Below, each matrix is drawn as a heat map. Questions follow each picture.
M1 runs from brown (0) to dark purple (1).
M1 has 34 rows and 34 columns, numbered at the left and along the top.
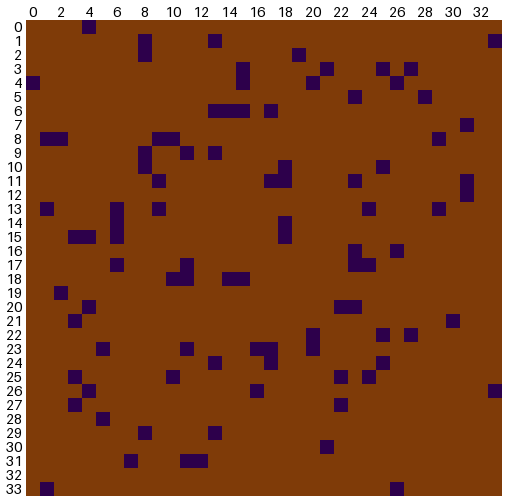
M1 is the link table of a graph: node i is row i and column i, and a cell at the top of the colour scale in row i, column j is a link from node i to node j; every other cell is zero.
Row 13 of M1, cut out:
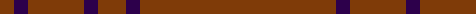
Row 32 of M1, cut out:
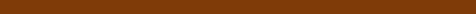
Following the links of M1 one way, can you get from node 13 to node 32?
no
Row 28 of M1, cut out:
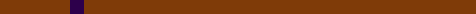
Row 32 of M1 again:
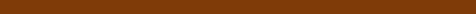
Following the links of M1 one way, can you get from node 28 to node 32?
no
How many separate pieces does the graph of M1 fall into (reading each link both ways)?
2
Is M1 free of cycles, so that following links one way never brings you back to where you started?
no
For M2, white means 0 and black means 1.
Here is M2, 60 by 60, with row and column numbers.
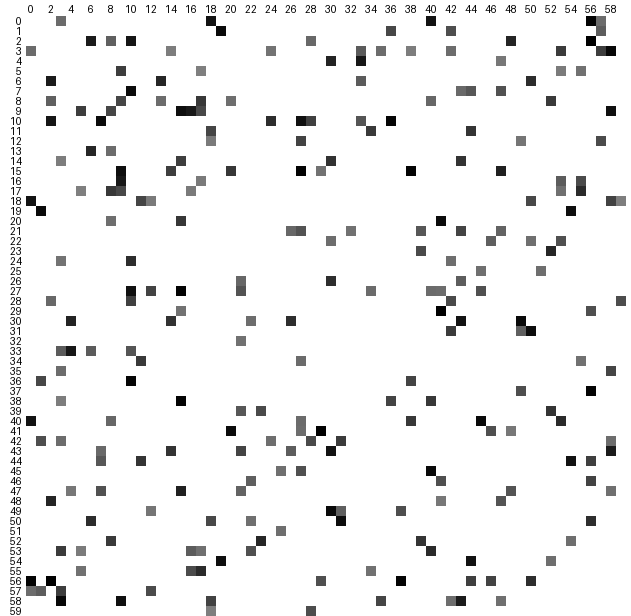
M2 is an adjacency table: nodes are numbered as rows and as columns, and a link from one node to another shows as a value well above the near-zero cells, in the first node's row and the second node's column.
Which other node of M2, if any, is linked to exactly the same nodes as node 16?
node 5
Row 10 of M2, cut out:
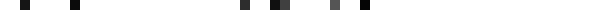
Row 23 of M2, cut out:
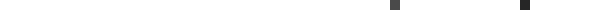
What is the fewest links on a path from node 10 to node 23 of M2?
4
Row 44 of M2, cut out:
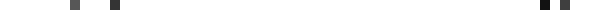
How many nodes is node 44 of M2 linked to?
4
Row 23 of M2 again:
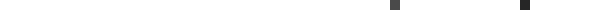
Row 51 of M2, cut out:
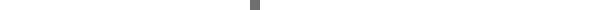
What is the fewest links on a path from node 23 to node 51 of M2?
6
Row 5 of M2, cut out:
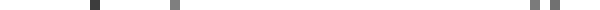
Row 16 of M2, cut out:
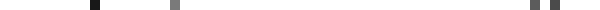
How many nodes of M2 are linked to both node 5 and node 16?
4
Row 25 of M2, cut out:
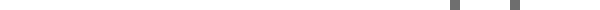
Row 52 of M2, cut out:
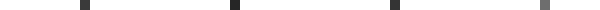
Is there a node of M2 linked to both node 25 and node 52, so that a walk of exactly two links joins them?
no
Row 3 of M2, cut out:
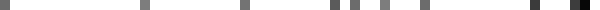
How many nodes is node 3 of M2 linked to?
10
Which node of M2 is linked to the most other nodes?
node 3
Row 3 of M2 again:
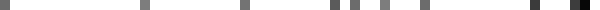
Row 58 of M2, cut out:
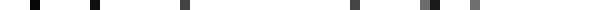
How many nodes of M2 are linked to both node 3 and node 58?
2
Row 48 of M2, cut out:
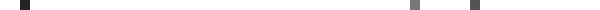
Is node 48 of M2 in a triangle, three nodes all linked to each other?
no
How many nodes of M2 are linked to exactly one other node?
2
